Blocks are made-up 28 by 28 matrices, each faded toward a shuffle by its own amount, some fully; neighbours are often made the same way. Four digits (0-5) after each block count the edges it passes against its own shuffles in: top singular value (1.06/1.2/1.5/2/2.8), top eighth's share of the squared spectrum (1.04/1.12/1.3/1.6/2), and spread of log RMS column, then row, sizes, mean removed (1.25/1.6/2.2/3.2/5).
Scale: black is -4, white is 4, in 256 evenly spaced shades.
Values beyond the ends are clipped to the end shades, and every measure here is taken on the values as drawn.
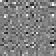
4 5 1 2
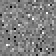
2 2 0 0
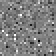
0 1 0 0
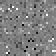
0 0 0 0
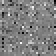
2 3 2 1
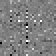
2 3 1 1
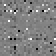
2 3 1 1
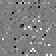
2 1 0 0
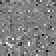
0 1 1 2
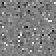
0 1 0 1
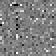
2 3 1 1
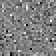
1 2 0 0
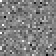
1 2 0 0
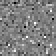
2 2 0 0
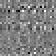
4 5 2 2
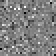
2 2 1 0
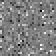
0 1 2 0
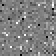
1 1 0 0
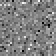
0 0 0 0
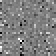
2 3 2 1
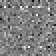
2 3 1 2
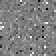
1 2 1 1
